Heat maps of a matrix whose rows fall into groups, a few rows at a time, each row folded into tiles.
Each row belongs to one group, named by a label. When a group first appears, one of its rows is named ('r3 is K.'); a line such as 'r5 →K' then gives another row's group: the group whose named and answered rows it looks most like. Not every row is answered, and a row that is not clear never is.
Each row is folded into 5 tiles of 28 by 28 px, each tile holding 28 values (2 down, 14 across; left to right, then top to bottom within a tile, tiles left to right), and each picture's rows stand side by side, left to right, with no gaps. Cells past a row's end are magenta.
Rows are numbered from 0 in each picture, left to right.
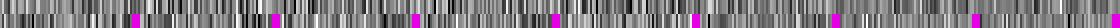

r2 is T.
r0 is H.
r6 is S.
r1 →T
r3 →T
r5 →T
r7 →S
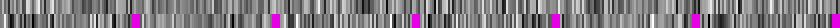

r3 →T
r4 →H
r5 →T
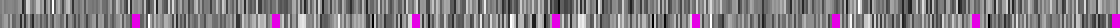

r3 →H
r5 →T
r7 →T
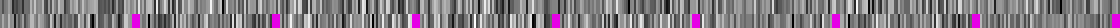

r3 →H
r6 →T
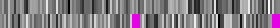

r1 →S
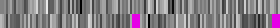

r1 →T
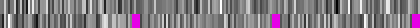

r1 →S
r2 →S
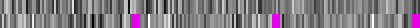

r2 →H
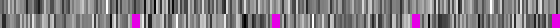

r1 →T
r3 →T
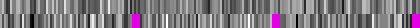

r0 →H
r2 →H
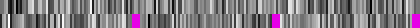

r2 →T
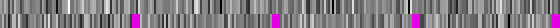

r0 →S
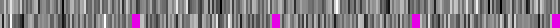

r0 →T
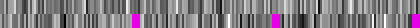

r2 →T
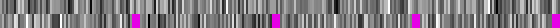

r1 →T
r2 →S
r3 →H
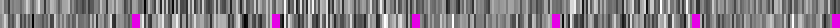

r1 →T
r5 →H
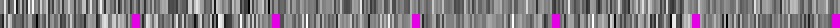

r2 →S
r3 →H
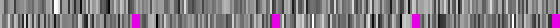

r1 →H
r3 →T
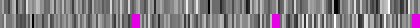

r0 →H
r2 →S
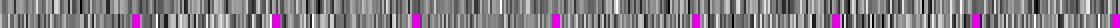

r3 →S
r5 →H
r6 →H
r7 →S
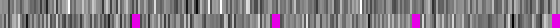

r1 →S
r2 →S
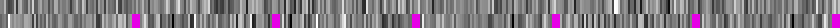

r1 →H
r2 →T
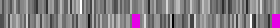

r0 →S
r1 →H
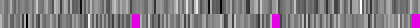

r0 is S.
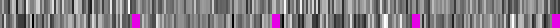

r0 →H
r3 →H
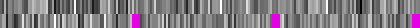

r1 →S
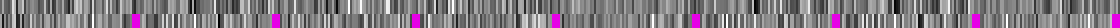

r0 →H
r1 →S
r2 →S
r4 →H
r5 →S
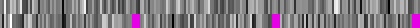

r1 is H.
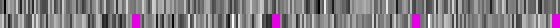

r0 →T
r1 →H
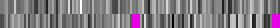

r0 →S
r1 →H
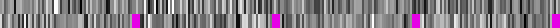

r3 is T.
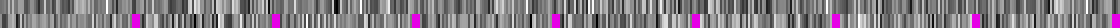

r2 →S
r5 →T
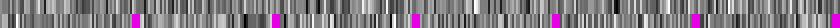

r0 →H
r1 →T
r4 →S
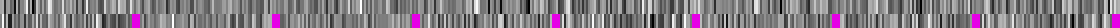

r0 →T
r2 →S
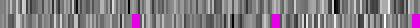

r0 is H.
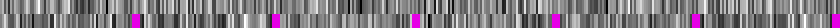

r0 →H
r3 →T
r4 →S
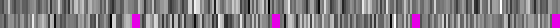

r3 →S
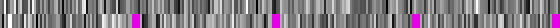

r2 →H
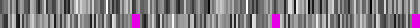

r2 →T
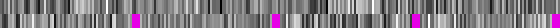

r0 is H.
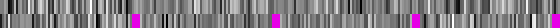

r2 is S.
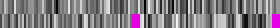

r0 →S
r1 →T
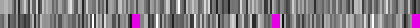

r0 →T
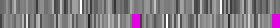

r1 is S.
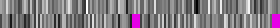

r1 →S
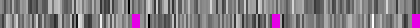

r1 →T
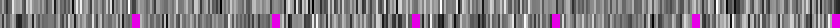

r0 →H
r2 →T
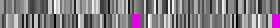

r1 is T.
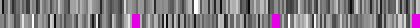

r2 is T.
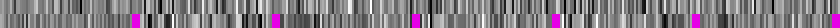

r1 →T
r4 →T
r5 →H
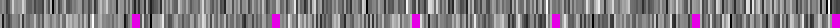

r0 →H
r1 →T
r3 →T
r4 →H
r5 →H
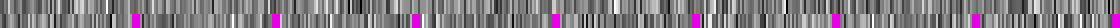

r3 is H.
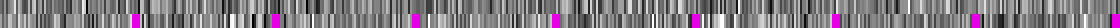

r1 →H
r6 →S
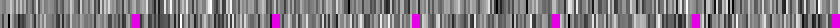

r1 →T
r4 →T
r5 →T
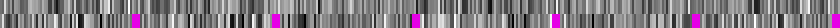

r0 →S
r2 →T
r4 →H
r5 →S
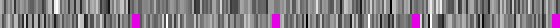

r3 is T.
